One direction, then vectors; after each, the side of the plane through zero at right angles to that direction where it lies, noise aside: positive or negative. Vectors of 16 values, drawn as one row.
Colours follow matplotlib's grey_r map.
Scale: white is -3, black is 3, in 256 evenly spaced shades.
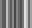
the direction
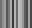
negative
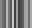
positive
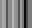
negative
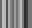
negative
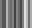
positive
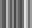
positive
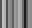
negative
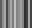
negative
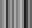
negative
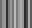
negative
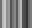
negative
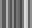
positive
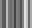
positive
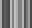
negative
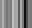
negative
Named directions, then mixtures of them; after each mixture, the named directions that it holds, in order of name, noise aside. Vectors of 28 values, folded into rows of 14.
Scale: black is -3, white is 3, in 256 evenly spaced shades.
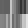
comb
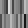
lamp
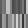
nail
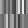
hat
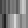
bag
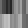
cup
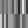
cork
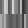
bag, hat, lamp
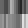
comb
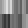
cup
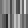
bag, comb, hat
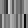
lamp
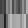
bag, comb, nail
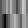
bag, cup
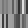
cork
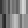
bag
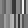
cork, hat, nail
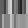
comb, lamp, nail
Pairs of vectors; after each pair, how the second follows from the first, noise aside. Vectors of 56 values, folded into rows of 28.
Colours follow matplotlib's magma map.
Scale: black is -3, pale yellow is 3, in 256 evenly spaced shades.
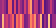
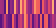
reversed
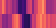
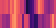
reversed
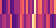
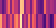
reversed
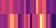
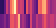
reversed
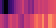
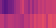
shrunk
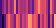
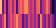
reversed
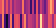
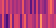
shrunk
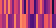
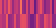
shrunk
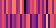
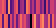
reversed
